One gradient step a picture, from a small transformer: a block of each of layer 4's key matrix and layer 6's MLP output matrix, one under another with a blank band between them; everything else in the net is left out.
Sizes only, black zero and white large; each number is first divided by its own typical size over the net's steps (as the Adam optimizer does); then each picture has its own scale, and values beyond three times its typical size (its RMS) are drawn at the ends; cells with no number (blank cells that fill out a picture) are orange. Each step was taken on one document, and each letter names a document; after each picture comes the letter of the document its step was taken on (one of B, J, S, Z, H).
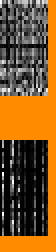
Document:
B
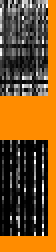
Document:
B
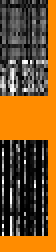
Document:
B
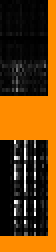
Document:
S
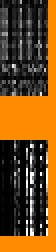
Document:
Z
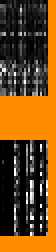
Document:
Z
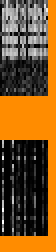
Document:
B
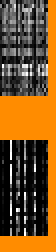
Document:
B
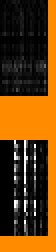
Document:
S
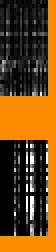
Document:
Z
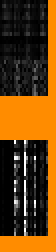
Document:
S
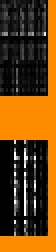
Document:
S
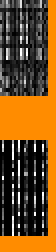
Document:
B
